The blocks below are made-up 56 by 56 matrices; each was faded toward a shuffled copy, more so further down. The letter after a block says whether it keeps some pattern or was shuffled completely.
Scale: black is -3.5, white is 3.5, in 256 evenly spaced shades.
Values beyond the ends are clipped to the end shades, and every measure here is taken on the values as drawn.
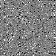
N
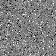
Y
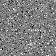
Y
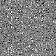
N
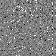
N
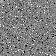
Y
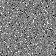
Y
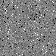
Y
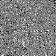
N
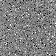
Y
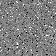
Y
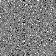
N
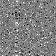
N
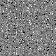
N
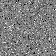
Y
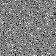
Y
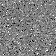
Y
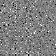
N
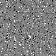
N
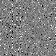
N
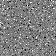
Y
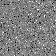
Y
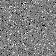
Y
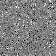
N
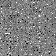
N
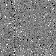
N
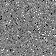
Y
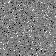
Y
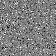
Y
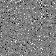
N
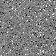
N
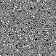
N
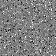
N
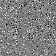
N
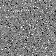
Y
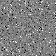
N
